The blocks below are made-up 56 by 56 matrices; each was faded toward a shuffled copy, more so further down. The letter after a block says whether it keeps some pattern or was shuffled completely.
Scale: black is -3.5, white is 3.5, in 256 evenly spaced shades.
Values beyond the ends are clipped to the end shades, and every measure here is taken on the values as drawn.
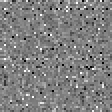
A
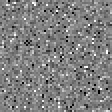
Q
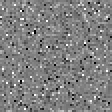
Q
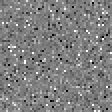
Q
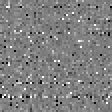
A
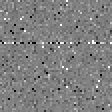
A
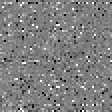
A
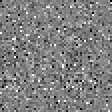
A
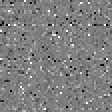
A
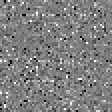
A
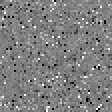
Q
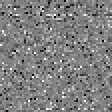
A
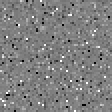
Q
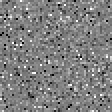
Q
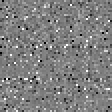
A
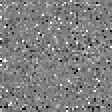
A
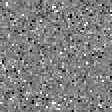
Q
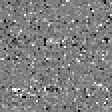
A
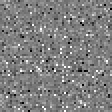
A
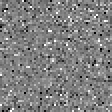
A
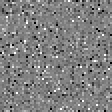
A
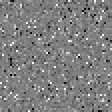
Q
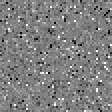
Q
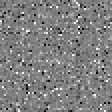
A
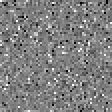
A
